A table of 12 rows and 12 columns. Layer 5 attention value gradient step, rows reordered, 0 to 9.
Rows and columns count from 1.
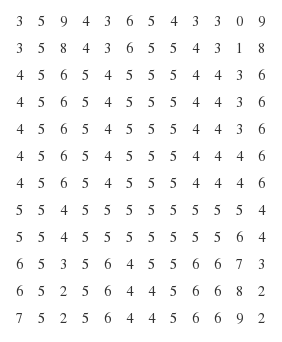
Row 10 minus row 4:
2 0 -3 0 2 -1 0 0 2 2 4 -3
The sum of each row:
54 55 56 56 56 57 57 58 59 61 59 61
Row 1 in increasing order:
0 3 3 3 3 4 4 5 5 6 9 9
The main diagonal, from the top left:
3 5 6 5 4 5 5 5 5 6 8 2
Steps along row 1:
up up down down up down down down same down up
